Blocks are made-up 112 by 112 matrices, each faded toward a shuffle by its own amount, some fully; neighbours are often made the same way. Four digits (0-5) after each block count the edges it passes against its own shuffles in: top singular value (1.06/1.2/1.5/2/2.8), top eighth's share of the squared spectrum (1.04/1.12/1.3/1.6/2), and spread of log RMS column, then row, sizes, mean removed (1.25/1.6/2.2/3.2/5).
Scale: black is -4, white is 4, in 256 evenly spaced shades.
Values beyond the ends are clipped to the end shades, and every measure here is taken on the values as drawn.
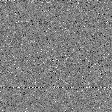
2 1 0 2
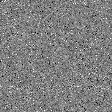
0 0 0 1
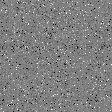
2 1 0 0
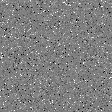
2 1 0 0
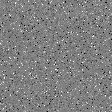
1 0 0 0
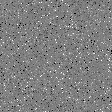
0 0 0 0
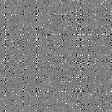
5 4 3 3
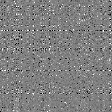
4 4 3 3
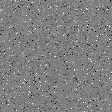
2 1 0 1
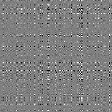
5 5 4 4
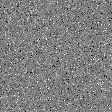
0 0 0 0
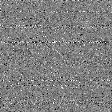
2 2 0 3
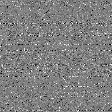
2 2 0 3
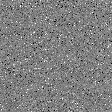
0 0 0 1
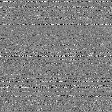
2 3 0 4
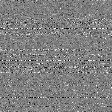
2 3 0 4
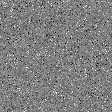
0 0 0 0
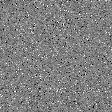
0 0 0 1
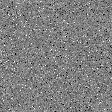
0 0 0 0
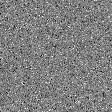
0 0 0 0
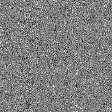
1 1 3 0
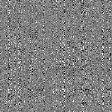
2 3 4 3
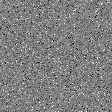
0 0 0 0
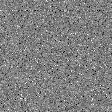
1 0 0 1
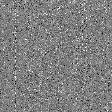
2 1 2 0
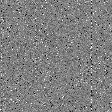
2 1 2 0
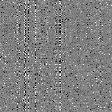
5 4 3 1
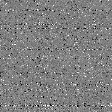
2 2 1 3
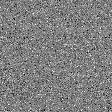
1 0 0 1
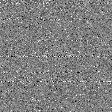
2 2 0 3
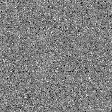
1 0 0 2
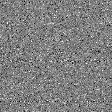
1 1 0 2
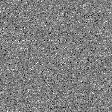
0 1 0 2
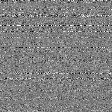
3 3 0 4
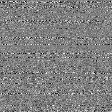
2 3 0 4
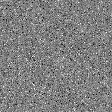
3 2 1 0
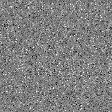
3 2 0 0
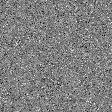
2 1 0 0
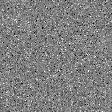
3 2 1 1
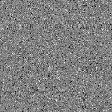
4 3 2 1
